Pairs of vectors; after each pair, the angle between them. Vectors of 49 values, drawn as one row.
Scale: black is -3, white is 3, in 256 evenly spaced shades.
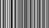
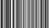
nearly opposite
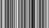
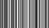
orthogonal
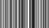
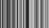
partly opposed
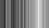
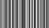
orthogonal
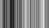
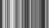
nearly opposite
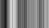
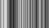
nearly opposite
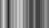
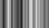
nearly opposite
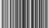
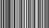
partly opposed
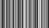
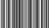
partly aligned
